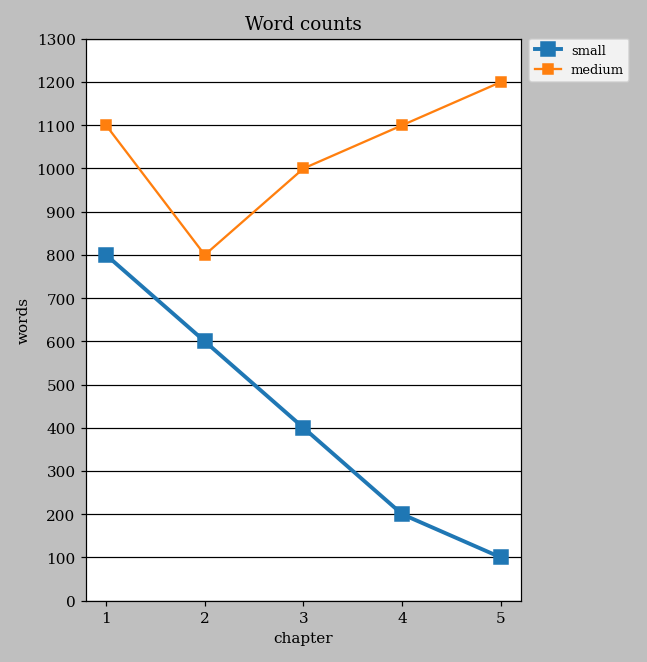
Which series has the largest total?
medium
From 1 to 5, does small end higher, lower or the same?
lower
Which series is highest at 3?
medium
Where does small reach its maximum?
1
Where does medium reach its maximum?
5
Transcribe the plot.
Title: Word counts
x-axis: chapter, ticks 1 2 3 4 5
y-axis: words, ticks 0 100 200 300 400 500 600 700 800 900 1000 1100 1200 1300
Legend: small, medium
Values:
small: 800 600 400 200 100
medium: 1100 800 1000 1100 1200
